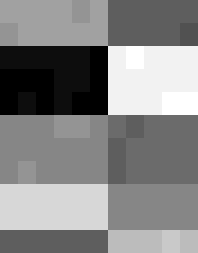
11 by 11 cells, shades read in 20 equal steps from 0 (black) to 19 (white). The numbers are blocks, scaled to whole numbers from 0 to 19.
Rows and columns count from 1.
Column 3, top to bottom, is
12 12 1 0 0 10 10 10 16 16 7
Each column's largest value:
16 16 16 16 16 16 18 19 18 19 19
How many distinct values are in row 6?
4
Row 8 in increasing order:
7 8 8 8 8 10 10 10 10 10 11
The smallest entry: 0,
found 9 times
